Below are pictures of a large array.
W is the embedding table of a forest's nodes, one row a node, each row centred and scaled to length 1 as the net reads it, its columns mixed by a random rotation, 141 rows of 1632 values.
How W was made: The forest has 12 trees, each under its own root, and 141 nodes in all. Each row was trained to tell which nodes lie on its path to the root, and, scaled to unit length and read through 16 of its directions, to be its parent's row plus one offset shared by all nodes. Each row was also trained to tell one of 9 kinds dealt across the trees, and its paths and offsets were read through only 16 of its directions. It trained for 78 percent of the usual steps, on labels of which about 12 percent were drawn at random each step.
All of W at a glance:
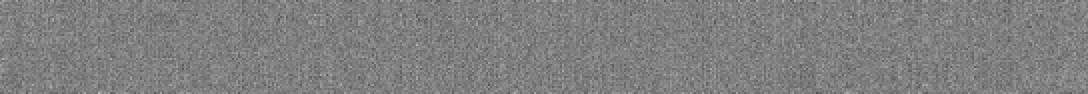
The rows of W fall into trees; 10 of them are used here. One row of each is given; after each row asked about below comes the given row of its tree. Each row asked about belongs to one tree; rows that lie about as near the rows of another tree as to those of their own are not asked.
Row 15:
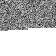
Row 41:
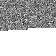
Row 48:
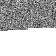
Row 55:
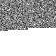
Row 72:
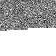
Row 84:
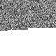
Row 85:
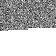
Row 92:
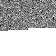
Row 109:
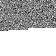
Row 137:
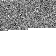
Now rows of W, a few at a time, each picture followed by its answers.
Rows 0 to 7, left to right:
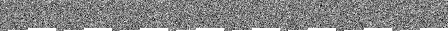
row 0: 137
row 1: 137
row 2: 84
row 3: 15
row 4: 109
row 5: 137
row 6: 84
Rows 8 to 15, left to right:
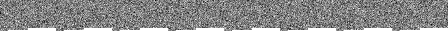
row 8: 41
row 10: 15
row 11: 48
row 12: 72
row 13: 92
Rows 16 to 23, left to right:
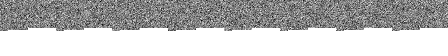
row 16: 55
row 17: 137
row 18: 41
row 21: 109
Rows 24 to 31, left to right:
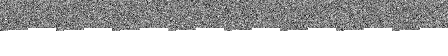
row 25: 92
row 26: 41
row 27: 72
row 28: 72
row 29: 55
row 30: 85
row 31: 55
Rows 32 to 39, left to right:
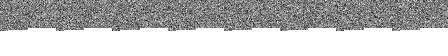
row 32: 109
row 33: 85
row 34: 84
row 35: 109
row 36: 109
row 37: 85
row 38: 55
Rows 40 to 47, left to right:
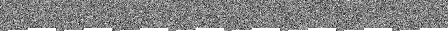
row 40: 41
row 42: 84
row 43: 72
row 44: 15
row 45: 15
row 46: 55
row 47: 109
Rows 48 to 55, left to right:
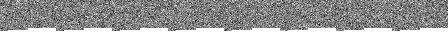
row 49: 72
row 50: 55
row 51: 85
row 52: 55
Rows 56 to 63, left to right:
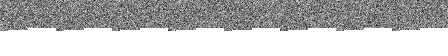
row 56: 72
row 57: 55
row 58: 137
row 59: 109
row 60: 109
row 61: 84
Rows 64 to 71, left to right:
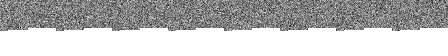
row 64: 55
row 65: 41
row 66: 85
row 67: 41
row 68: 41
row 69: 92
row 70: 15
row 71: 15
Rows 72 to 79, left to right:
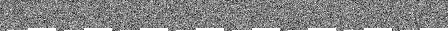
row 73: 72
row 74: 109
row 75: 72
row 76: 85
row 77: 84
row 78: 15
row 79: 85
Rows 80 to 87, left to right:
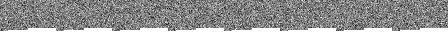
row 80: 92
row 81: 15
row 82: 55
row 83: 85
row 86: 84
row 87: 137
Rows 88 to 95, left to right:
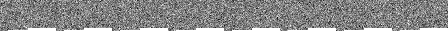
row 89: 137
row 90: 85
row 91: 72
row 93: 15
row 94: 109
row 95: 41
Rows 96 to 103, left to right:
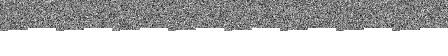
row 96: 137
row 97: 72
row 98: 137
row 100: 72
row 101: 41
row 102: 55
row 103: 137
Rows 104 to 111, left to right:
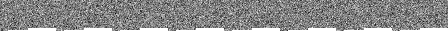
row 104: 137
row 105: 137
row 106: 72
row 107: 41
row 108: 41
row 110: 15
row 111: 15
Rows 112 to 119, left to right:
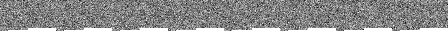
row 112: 85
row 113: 109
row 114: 72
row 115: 41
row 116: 15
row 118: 72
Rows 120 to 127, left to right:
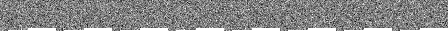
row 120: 15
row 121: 85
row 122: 92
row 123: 15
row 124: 85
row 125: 137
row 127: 137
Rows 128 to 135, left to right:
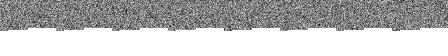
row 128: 55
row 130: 55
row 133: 15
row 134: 137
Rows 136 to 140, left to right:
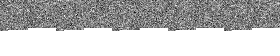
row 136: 85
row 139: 85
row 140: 85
